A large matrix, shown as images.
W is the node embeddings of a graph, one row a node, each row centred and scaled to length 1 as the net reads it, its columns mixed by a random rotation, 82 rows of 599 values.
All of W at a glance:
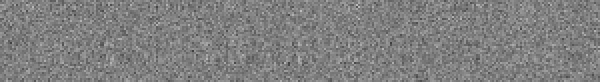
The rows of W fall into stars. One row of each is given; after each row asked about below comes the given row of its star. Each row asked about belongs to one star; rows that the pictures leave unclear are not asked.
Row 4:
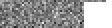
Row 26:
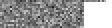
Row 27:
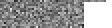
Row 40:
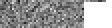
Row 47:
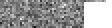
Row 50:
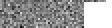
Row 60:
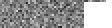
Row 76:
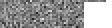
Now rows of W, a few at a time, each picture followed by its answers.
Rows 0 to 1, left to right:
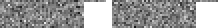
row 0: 50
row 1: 76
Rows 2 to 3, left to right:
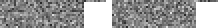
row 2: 60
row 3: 40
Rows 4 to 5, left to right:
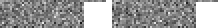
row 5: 4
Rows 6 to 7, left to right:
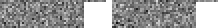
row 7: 50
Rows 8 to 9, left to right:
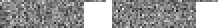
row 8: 4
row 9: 27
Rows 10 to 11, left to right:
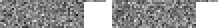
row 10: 60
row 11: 60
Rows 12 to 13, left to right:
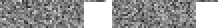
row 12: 40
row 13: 76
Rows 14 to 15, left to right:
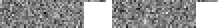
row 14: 4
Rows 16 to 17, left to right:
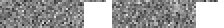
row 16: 4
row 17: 47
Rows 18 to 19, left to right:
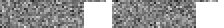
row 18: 50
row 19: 50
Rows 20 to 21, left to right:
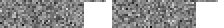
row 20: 47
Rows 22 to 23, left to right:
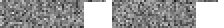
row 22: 50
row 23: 76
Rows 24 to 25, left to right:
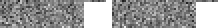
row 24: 40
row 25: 76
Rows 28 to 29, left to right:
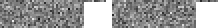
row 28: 26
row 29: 27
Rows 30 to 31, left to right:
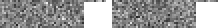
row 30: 50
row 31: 47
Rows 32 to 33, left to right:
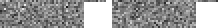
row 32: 76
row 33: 40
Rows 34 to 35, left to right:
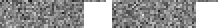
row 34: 26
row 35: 4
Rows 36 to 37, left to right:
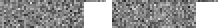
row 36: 50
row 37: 76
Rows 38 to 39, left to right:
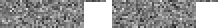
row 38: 40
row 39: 27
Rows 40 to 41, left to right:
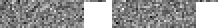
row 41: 27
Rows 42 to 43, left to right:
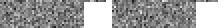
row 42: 26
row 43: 26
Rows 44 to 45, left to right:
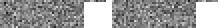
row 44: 60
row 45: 60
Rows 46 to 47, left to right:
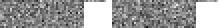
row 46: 26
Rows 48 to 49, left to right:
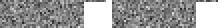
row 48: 40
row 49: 27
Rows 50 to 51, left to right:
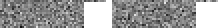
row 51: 47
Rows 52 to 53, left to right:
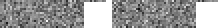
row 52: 50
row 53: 76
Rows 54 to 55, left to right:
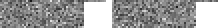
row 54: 26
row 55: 26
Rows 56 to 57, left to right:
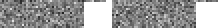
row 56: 26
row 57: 50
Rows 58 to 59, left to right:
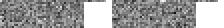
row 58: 60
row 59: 26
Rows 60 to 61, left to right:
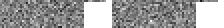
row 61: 27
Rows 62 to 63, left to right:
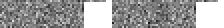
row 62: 26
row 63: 47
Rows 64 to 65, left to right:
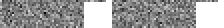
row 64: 60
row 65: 76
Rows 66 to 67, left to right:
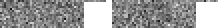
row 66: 40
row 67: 47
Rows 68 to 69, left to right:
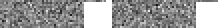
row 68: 60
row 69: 40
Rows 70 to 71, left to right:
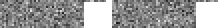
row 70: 26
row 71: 50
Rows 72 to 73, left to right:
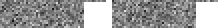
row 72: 40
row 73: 47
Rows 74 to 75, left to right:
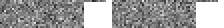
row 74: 40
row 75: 76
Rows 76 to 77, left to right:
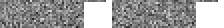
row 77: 4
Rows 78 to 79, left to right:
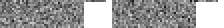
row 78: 40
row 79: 26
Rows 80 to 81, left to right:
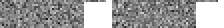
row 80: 40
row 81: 50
